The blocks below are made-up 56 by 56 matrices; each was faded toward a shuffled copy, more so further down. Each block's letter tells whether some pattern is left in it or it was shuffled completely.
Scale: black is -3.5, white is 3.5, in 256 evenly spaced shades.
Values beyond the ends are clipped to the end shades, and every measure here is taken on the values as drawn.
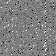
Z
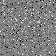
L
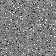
L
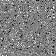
Z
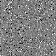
Z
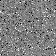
L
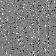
Z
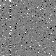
Z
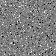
L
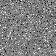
L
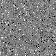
L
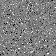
L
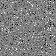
Z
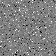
L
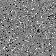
L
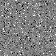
Z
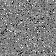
L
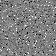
L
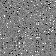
Z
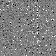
Z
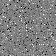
L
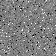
L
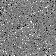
L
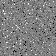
L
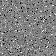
L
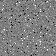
L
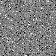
Z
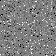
Z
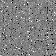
Z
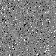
Z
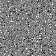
Z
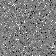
L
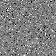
L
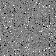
Z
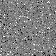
L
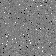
L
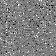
Z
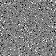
Z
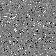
L
